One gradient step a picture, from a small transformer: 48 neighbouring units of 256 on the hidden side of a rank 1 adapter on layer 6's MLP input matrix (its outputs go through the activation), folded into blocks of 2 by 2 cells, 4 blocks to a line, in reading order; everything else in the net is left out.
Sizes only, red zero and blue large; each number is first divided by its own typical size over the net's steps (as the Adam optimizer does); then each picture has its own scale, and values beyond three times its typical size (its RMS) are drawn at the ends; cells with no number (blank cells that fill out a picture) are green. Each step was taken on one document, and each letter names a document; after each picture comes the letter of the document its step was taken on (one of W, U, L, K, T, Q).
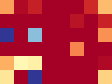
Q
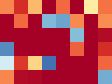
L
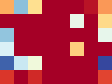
Q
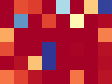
L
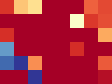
Q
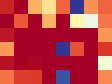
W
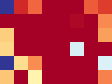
Q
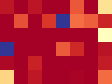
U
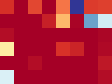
U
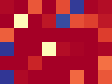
U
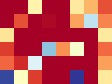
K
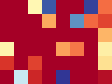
W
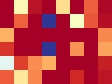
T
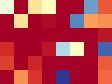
W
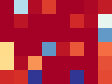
T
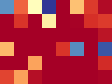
W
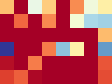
W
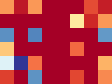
Q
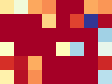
W
